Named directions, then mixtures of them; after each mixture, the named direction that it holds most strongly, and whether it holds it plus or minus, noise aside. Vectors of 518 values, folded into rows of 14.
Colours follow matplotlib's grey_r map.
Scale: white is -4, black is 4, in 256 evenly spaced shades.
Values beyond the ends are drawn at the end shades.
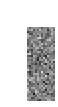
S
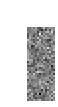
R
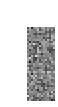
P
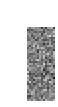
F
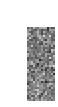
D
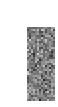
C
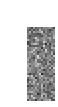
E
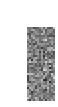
F, minus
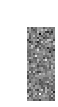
R, minus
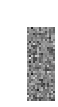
P, plus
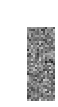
C, minus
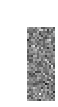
R, minus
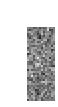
D, minus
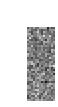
D, plus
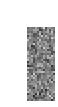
R, plus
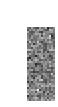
P, minus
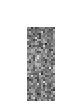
E, plus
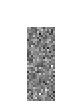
R, minus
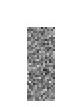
F, plus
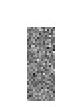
R, minus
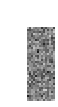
F, plus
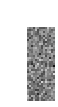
D, minus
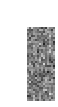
F, plus
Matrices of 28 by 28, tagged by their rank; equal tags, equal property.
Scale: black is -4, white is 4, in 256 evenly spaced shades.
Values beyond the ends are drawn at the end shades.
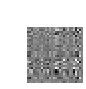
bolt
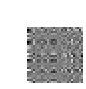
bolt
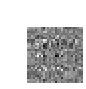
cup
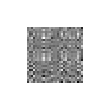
bolt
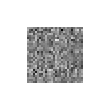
cup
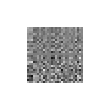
bolt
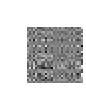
bolt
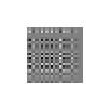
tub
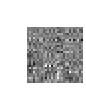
cup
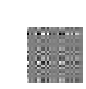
tub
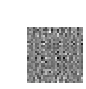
cup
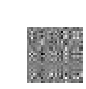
bolt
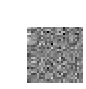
cup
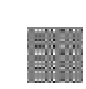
tub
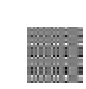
tub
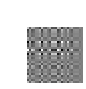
tub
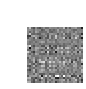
cup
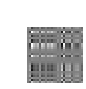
tub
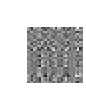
bolt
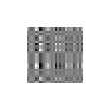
tub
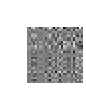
bolt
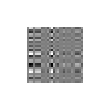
tub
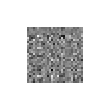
cup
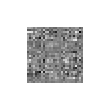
cup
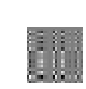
tub
